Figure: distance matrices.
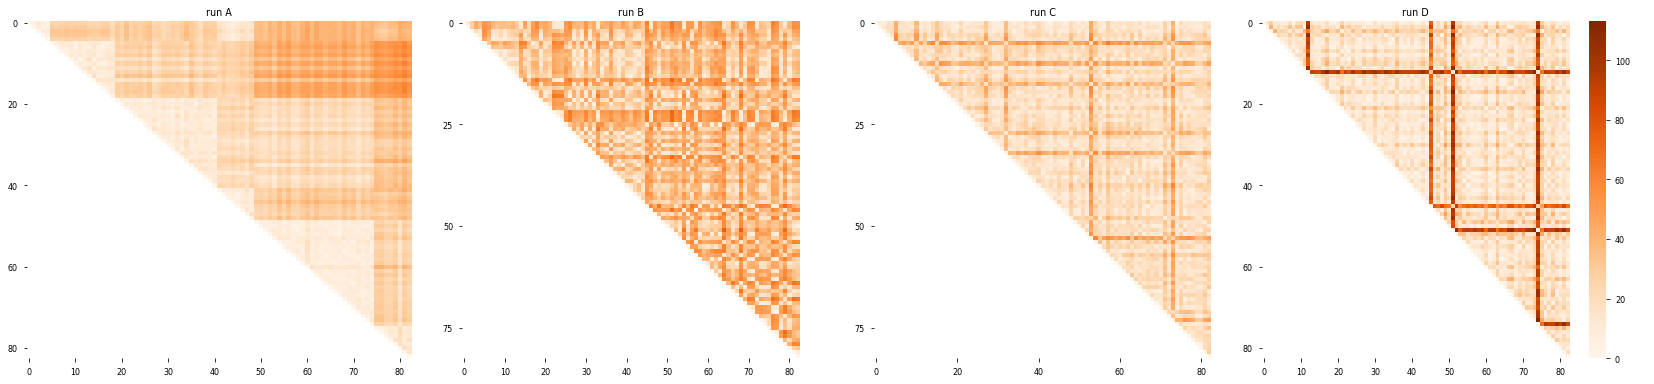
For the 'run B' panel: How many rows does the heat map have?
83
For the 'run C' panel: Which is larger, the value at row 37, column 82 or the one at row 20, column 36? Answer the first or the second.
the first
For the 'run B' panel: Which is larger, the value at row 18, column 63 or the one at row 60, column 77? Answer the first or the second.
the second
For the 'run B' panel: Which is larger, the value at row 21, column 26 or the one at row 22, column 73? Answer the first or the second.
the second
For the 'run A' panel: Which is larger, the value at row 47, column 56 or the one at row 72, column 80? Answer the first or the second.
the first
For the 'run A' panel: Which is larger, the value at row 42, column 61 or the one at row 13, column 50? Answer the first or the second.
the second
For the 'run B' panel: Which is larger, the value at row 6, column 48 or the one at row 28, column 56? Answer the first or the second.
the first
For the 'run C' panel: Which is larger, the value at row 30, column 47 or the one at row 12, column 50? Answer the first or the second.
the second
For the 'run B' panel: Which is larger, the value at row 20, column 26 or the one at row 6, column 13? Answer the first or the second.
the second
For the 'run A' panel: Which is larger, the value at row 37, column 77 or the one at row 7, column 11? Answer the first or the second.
the first
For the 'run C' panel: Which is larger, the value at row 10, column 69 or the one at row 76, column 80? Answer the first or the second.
the first
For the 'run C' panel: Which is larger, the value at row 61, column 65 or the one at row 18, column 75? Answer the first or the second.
the second
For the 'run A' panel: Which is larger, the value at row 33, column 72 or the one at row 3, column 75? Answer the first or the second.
the second
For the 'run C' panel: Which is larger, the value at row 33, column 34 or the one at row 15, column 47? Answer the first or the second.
the second
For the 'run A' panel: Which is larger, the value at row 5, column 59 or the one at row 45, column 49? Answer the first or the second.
the first
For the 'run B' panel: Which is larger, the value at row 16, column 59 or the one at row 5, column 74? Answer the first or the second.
the second
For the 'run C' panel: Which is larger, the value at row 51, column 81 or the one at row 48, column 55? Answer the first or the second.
the first
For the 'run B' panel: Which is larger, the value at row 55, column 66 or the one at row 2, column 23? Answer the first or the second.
the second
